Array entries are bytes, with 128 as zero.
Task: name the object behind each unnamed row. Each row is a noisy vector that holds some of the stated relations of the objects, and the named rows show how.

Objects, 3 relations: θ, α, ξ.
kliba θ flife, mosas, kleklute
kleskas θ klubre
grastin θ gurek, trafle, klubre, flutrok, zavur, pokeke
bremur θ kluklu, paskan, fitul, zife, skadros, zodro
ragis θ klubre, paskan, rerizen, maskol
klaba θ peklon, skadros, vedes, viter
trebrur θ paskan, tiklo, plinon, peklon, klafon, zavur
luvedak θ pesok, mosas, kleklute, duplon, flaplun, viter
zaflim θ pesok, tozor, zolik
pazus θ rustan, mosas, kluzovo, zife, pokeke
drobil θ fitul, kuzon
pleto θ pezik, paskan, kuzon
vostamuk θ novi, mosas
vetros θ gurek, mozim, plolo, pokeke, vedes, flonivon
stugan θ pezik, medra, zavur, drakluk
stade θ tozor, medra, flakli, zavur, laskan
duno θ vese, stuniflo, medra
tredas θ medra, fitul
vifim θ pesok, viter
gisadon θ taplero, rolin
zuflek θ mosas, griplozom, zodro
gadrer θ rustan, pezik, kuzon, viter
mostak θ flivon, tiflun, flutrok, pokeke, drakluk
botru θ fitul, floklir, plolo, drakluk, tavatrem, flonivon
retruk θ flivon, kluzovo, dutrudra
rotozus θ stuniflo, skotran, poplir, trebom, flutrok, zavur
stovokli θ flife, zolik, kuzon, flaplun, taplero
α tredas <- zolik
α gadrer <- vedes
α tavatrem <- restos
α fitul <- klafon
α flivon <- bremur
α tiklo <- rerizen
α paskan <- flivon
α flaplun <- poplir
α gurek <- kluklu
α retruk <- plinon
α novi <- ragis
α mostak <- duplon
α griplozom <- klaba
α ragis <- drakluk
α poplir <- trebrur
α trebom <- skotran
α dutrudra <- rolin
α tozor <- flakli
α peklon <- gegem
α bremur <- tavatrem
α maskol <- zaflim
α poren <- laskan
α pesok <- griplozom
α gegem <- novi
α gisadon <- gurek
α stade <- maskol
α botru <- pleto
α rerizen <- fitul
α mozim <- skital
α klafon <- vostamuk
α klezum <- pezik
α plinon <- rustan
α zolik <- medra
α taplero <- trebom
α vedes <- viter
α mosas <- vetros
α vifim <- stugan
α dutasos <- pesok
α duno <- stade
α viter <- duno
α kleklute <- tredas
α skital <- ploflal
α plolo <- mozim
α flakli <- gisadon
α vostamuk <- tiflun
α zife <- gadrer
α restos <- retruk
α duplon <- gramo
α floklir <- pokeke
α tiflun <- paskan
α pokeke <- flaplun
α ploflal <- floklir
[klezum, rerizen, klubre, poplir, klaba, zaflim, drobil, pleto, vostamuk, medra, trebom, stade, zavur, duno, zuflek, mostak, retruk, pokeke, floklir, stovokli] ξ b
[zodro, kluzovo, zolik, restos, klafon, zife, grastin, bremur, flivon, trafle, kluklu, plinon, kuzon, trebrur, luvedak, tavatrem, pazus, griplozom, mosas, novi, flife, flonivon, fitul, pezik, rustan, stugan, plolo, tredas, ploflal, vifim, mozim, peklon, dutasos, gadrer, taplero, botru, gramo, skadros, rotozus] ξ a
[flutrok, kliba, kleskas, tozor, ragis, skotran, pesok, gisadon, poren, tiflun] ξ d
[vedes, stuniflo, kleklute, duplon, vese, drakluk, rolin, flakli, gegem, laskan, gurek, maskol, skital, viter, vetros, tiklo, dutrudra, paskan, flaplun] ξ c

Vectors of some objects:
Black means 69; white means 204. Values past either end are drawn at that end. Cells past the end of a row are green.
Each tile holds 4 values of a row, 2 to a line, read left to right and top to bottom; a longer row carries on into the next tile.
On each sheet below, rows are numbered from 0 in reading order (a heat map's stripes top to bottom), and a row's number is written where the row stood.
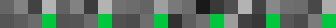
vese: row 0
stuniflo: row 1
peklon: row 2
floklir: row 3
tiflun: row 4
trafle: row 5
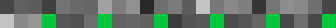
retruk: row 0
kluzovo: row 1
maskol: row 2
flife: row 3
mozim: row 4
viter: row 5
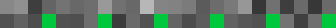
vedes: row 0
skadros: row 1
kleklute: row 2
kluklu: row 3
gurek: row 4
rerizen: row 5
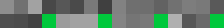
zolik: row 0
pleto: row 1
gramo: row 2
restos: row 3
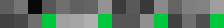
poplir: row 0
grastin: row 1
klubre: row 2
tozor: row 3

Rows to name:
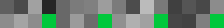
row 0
zaflim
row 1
poren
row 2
vifim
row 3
zavur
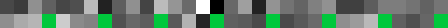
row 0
drobil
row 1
vostamuk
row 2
flutrok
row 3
gisadon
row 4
skotran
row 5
zodro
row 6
mostak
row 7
pezik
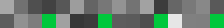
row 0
ploflal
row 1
paskan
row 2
novi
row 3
bremur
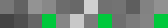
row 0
kuzon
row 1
kliba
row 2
dutasos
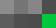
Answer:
griplozom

